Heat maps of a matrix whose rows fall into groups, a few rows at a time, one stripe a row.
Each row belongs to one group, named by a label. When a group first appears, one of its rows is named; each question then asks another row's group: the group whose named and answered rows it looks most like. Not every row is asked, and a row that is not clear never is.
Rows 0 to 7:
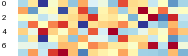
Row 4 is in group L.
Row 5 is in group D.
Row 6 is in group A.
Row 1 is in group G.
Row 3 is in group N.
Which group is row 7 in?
N
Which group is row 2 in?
A
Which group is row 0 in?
D
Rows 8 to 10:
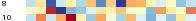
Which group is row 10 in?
N
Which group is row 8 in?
D
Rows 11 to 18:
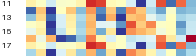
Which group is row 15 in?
D
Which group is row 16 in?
G
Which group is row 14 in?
D
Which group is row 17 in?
A
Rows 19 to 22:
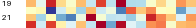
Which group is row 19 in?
L
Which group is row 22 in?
L
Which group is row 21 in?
G
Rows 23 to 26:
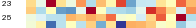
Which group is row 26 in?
D
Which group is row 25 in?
A
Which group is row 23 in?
L
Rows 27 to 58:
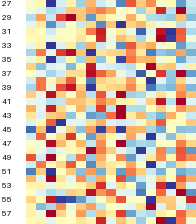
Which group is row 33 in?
D
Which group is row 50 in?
N
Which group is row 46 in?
N
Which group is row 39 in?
N
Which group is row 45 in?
D
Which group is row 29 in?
N
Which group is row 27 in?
D
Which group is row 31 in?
A
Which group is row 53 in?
A
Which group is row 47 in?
L
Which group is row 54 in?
A
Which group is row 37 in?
A
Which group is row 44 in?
G
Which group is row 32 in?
A
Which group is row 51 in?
D
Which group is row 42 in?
L
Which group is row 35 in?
D
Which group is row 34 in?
N
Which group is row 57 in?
L
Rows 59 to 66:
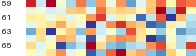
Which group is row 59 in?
L
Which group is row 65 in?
G
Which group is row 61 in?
A
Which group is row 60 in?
A
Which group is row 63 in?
D
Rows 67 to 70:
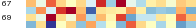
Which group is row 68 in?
N
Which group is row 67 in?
L
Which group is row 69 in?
L
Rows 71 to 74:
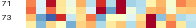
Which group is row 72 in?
L
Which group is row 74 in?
G
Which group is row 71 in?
L
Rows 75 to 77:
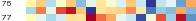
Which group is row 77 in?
A
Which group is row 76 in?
N
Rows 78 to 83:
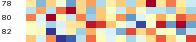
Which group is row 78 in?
G
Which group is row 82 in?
D
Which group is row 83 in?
G
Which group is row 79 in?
N
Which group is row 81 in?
A
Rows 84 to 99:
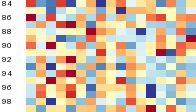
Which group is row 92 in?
N
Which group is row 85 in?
D
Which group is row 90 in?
L
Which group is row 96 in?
N
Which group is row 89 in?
G
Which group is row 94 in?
N
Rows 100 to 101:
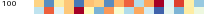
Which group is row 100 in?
G
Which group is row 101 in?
N
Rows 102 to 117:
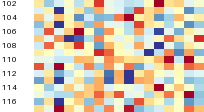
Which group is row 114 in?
G
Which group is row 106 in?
N
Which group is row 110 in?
A
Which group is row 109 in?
A
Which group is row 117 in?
L
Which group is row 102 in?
G
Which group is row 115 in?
A
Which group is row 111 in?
L
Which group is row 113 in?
D
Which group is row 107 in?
G
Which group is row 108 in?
N
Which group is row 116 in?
D
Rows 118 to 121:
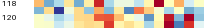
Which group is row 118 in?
G
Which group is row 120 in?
A
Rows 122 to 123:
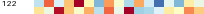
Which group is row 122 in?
N
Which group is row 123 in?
L
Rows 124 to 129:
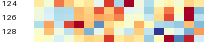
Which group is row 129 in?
A
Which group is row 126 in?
A
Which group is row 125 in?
A
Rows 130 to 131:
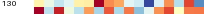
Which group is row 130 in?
A
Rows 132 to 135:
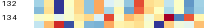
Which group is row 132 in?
D
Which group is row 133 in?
D
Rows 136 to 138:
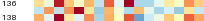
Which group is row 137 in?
N
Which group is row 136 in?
L
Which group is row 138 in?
L
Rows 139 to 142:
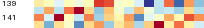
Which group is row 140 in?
N
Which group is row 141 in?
L
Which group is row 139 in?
A
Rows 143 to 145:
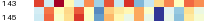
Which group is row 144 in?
N
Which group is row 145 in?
N
